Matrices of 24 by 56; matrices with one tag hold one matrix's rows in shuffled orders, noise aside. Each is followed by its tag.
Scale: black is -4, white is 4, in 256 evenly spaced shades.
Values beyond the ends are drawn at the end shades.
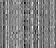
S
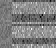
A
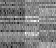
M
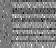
A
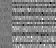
A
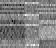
M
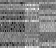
M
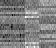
M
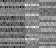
M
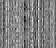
S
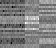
M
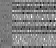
A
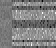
A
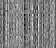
S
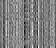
S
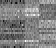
M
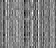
S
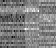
M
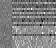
A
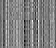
S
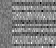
A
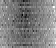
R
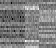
M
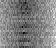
R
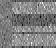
A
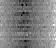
R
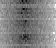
R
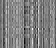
S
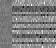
A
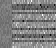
A
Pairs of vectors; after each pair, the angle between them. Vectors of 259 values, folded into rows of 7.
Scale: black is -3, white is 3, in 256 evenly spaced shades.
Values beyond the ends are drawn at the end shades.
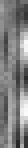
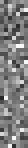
orthogonal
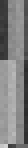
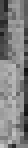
nearly parallel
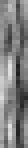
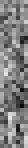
partly aligned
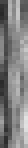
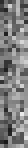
partly aligned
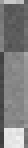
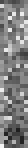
partly opposed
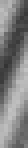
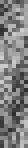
partly opposed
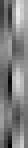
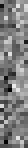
partly aligned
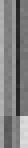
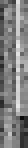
nearly opposite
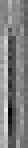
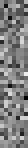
orthogonal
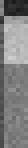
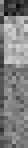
nearly parallel
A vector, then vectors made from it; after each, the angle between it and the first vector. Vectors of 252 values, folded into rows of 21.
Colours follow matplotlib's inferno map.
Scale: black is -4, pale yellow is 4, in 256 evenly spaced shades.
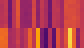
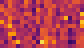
partly opposed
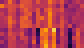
nearly opposite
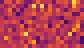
orthogonal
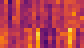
nearly parallel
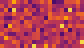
orthogonal
